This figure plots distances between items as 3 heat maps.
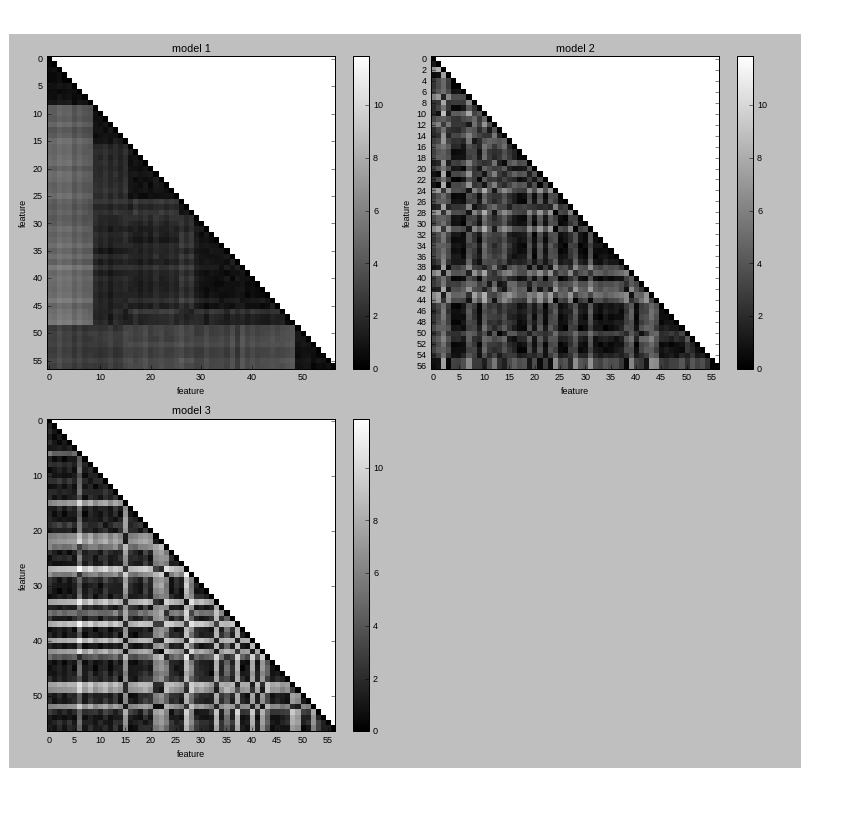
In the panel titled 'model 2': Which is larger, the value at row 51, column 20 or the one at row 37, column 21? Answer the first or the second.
the second
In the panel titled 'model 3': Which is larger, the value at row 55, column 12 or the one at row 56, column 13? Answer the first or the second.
the second
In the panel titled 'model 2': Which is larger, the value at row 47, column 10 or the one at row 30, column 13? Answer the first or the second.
the first
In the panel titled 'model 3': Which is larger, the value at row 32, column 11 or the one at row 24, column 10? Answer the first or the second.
the first
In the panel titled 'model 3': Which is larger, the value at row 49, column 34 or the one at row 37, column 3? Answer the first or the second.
the second
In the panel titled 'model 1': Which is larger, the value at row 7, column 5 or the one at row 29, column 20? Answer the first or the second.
the second
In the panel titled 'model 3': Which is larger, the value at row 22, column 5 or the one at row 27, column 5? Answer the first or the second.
the second
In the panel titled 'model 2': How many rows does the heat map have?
57
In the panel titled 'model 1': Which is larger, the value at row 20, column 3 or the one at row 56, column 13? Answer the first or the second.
the first
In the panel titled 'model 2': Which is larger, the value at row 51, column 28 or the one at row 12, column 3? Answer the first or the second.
the second
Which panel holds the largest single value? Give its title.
model 3
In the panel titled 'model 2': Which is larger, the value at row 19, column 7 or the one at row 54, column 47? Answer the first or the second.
the first
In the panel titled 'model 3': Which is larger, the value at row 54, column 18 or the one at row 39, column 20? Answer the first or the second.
the second
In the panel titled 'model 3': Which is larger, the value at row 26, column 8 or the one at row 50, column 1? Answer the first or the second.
the first
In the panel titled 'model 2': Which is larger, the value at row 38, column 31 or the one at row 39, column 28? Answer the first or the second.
the first
